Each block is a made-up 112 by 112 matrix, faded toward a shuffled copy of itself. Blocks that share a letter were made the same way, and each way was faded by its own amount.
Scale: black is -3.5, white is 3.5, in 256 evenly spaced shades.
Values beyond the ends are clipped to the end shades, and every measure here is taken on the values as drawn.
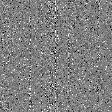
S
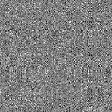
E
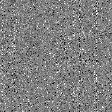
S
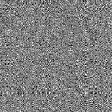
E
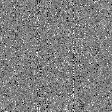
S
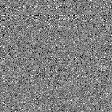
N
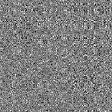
E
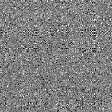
N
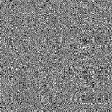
E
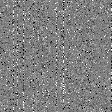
S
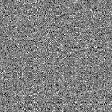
N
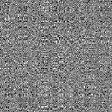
E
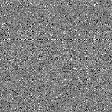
N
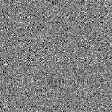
N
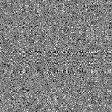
N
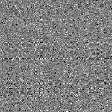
N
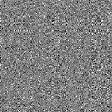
E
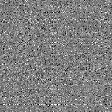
N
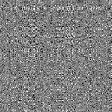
E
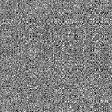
E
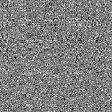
N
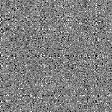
N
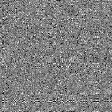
N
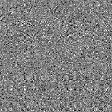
N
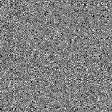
N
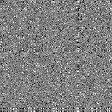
N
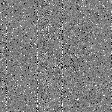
S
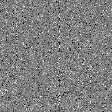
S
